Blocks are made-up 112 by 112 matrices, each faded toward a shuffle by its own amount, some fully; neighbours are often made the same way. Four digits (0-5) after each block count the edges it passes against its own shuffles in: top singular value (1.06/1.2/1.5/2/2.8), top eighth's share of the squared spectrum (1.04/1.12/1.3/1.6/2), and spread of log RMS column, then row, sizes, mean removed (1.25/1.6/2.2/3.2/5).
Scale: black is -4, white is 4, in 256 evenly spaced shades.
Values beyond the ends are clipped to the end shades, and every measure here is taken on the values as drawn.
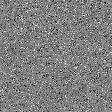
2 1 0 0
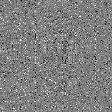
4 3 2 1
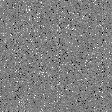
3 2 1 0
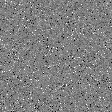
1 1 0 0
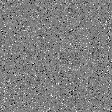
3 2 1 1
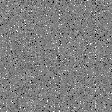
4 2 1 0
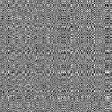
5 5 4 4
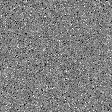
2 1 0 0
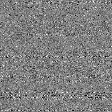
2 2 0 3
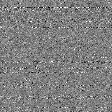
2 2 0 3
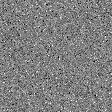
0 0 0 0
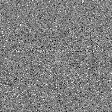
0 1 0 2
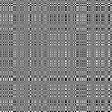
5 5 5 5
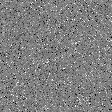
0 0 0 0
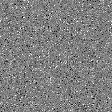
4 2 1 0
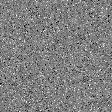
2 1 0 0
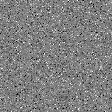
3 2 0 0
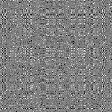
5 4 3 3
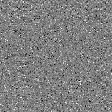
3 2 0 0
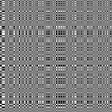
5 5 5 5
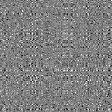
5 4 3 3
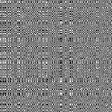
5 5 4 4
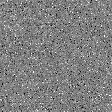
3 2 0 0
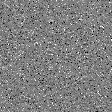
3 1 0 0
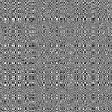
5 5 4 4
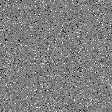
4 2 1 1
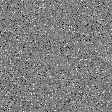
2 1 0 0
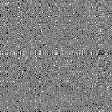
5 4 3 3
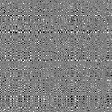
5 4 3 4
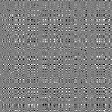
5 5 4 4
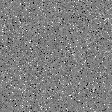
2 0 0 0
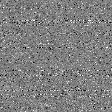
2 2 0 3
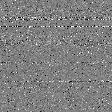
3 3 0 3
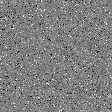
1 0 0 0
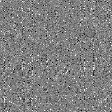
4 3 3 1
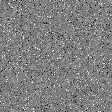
0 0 0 0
